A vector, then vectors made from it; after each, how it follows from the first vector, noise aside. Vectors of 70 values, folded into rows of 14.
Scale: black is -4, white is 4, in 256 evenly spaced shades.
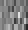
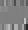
partly zeroed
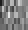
reversed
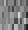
copied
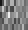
reversed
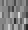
copied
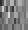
reversed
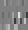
partly zeroed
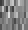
reversed
